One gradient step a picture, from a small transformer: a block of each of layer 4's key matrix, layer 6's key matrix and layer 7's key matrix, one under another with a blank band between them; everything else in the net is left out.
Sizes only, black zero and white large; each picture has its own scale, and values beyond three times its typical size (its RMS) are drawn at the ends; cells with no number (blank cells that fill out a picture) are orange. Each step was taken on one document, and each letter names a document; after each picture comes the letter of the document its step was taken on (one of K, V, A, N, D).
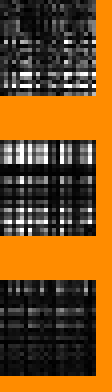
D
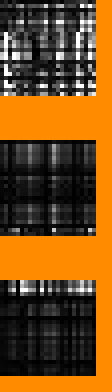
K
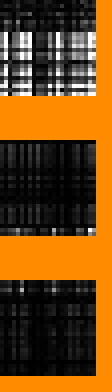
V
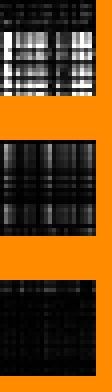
V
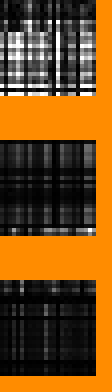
K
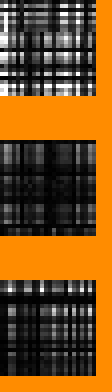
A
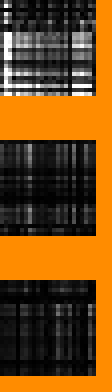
V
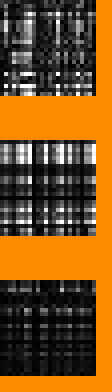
D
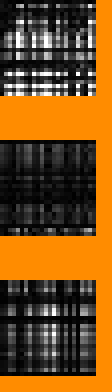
K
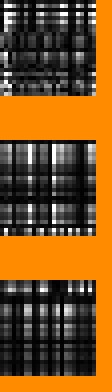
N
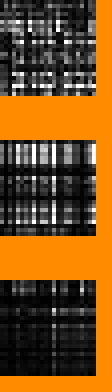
D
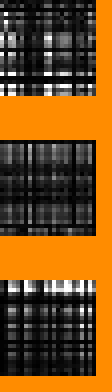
A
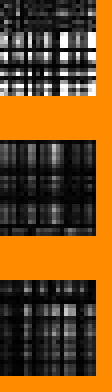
A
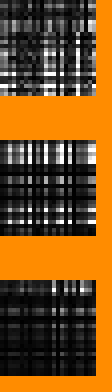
D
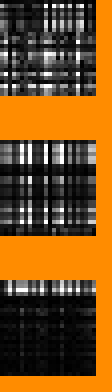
D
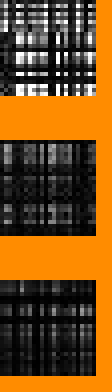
N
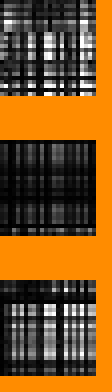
K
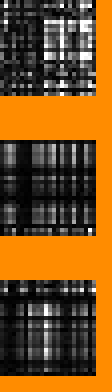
K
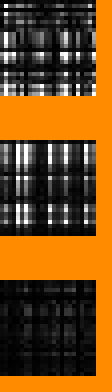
N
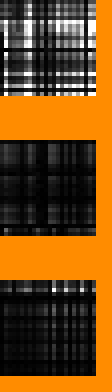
A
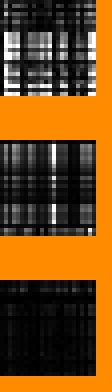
V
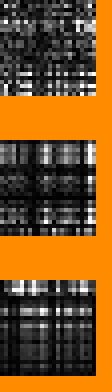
D
